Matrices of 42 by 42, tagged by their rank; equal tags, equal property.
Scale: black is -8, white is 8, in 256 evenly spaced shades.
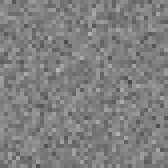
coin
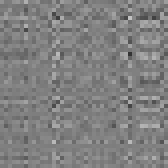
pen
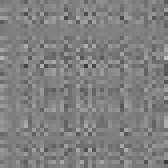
pen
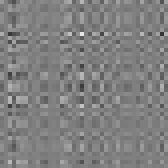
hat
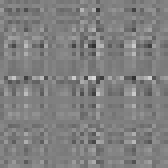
hat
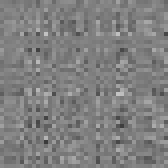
pen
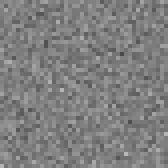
coin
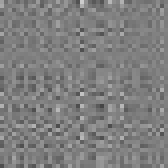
pen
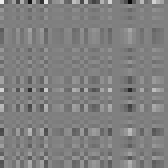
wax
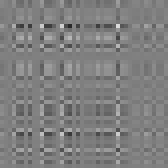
wax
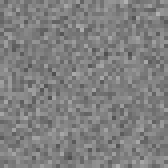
coin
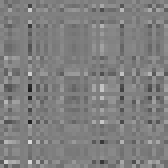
hat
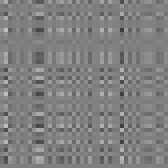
wax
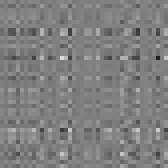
hat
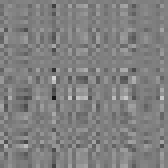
hat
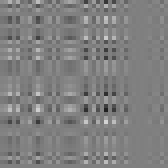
wax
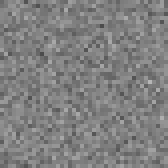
coin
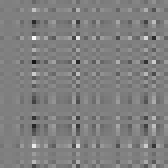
wax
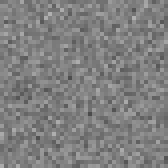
coin
